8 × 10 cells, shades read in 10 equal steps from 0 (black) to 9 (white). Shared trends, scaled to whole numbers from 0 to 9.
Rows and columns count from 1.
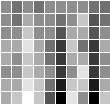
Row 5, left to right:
6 5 7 6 4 2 6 6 2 5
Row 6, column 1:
5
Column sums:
44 42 57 46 35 19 49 48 17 42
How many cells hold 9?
1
